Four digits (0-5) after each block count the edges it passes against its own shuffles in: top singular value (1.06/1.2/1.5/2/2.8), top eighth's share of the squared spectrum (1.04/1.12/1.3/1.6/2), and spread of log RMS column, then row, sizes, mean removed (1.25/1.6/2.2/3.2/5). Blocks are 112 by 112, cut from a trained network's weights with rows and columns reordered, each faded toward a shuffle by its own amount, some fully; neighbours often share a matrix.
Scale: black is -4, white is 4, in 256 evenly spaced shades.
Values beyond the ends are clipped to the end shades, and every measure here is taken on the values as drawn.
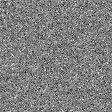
0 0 0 0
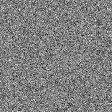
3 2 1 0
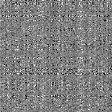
3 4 1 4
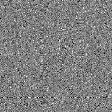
3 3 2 2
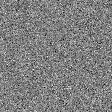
0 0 0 0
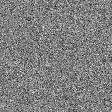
0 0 0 0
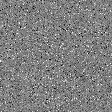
0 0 0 0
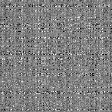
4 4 2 4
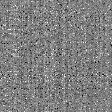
3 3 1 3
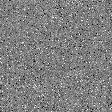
1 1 0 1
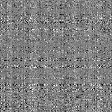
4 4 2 4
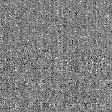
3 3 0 2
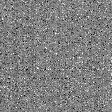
2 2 0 2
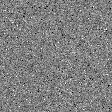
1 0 0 0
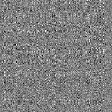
4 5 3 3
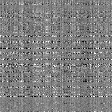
4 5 1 4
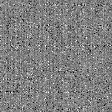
3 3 0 2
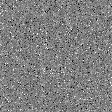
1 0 0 0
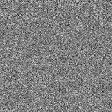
3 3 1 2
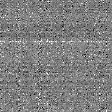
3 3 3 2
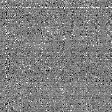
3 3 3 1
